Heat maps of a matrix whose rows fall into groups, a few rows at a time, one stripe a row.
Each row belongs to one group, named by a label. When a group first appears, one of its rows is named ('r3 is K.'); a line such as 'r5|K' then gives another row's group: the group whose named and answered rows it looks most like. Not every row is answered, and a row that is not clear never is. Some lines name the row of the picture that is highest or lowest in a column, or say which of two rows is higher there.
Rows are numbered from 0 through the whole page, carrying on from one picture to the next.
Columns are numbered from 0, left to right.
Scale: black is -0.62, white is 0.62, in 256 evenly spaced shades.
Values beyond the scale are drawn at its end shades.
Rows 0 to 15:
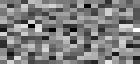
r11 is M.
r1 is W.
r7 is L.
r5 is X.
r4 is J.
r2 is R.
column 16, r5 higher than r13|Yes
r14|J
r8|W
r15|R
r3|R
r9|R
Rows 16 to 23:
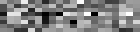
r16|W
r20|L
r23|X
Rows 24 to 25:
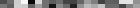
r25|J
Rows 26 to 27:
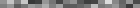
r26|R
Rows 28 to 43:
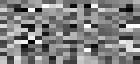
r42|J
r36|L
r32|J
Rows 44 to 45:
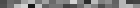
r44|M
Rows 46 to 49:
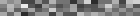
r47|R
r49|J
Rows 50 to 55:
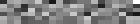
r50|L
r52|X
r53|M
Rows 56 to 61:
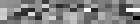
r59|X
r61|M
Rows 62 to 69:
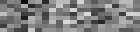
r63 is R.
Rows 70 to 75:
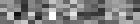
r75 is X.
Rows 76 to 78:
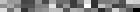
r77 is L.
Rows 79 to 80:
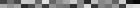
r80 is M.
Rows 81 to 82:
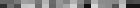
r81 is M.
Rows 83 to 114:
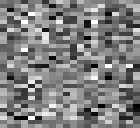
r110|M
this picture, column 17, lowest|112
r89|M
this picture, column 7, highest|109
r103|X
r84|J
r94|W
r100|M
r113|R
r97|J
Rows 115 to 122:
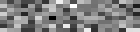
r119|J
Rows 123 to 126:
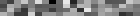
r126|X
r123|J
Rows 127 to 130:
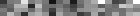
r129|J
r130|L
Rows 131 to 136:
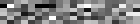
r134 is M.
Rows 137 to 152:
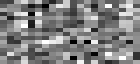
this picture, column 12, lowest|147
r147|W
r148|R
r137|J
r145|W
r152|W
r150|R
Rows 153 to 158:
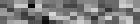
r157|R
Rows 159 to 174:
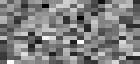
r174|R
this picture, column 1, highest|174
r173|M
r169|W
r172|J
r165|M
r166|W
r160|R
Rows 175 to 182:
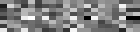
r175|X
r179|M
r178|J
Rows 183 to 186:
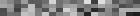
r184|X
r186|M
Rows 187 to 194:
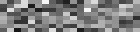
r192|X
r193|J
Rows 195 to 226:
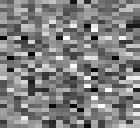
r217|R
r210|M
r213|W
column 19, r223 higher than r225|Yes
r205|X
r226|L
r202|W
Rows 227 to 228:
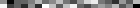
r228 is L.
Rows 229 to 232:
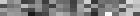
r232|R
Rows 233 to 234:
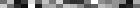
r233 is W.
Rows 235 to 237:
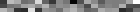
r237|X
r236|M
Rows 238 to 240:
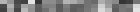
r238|X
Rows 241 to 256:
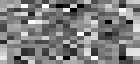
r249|W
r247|L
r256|X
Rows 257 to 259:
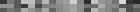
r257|M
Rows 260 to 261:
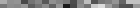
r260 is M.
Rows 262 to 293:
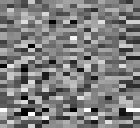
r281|R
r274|X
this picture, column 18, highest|289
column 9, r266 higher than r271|Yes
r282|X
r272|M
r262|X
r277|J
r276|M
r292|R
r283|M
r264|R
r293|X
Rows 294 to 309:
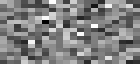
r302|W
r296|L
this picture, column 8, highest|300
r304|X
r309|M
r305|X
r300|W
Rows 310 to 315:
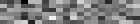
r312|L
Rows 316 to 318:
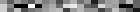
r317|X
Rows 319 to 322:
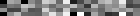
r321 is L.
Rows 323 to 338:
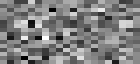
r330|M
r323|X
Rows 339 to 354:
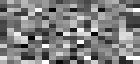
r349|W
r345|M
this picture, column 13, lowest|347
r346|W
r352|R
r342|X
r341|L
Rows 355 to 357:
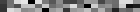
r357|L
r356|M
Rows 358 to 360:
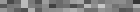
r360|X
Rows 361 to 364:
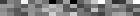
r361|J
